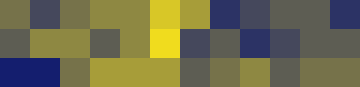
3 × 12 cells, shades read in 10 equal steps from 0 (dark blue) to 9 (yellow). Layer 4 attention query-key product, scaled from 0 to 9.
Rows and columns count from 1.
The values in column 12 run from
1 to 4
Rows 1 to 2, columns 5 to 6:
5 8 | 5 9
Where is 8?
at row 1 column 6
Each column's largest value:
4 5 5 6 6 9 6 4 5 3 4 4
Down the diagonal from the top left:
4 5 4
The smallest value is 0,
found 2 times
